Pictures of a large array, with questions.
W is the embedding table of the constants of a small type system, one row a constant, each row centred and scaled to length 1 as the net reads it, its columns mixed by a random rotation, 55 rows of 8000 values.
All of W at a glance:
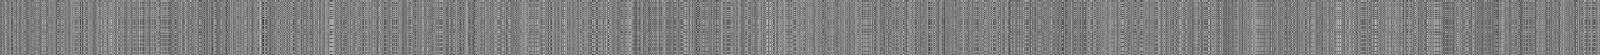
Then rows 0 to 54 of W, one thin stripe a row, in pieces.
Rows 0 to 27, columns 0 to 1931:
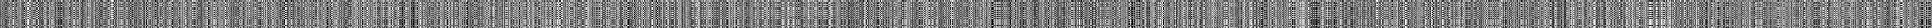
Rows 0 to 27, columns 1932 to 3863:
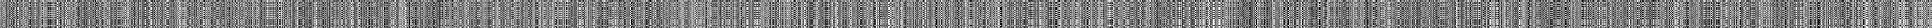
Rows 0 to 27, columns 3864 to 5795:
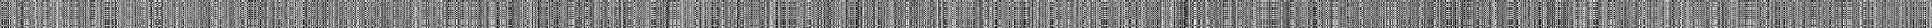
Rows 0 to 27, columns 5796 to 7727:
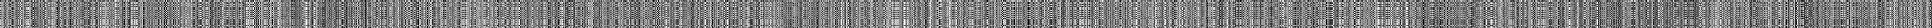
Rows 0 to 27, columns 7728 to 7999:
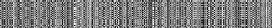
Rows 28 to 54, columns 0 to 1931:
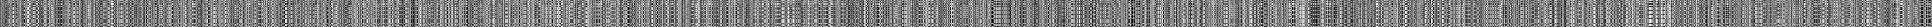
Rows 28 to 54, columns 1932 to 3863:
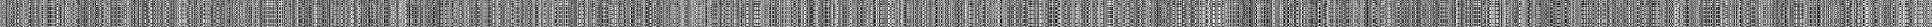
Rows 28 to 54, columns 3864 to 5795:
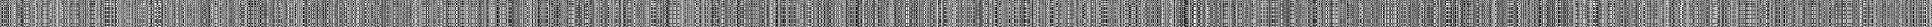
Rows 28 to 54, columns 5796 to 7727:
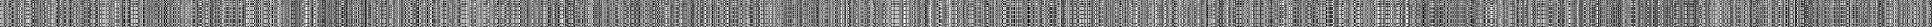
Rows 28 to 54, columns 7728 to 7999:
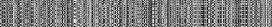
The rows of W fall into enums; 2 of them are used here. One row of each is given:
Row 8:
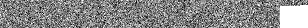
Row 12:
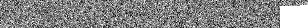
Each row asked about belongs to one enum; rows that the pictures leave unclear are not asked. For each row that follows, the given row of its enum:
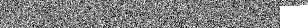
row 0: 12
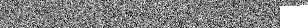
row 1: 12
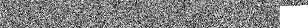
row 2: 8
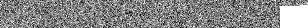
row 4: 12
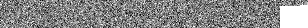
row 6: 12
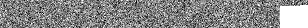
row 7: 8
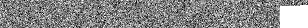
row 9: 8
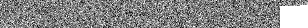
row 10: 12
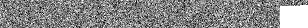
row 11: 8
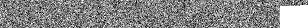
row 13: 8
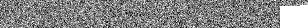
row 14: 12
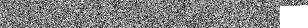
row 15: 8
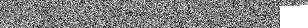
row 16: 12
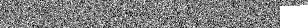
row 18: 12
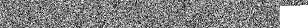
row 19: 8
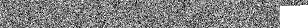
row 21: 8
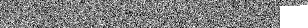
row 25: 12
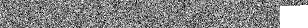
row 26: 8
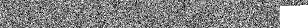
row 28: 8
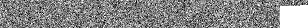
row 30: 8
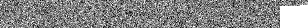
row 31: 12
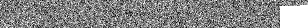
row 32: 12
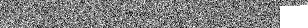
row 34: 12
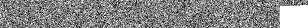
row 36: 8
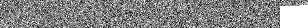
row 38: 12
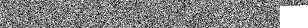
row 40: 8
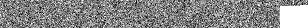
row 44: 8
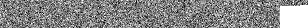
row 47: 8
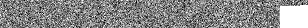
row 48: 8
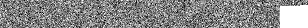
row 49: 8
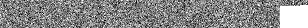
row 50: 8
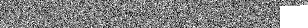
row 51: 12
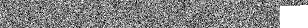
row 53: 8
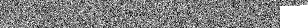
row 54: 12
